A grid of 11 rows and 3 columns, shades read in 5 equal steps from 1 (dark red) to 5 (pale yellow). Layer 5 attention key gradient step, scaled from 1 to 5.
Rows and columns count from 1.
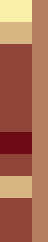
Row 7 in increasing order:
1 1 3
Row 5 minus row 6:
0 0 0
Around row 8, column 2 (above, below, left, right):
1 4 2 3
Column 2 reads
5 4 2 2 2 2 1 2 4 2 2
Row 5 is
2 2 3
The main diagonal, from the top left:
5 4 3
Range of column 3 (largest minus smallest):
0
